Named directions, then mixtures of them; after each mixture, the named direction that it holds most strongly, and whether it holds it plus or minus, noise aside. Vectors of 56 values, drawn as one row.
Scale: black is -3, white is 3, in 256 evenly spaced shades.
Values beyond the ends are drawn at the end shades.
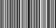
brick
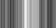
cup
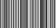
brick, minus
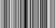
brick, minus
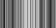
cup, plus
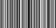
brick, plus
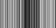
cup, minus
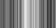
cup, plus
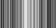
cup, plus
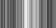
cup, plus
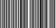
brick, minus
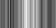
cup, plus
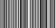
brick, minus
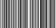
brick, minus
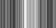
cup, plus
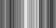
cup, plus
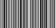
brick, minus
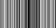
brick, plus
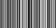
brick, plus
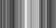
cup, plus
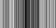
cup, minus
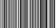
brick, minus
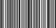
brick, plus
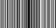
brick, plus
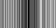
cup, minus
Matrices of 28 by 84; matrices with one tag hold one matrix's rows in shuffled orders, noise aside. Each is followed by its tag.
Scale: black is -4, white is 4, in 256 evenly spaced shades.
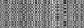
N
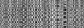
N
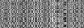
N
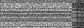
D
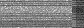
D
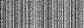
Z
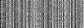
Z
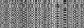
N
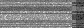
D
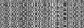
N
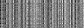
Z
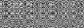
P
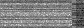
D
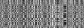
N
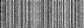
Z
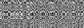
P
